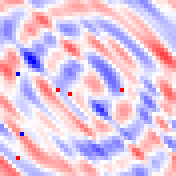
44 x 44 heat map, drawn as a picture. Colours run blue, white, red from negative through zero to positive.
Six lone cells stand out: four far higher and two far lower than their neighbours. Streaks slant down to the right. Concentric rings centre on the centre. No single row or column stands out from its neighbours. No overall slope runs across the table.
